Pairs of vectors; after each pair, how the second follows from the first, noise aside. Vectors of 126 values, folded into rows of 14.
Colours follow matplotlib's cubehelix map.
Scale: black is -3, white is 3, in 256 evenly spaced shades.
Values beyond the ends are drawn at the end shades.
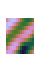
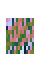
sign-scrambled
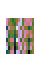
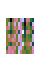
reversed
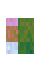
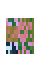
sign-scrambled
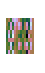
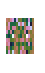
sign-scrambled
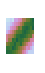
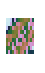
sign-scrambled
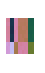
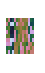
sign-scrambled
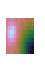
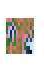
sign-scrambled
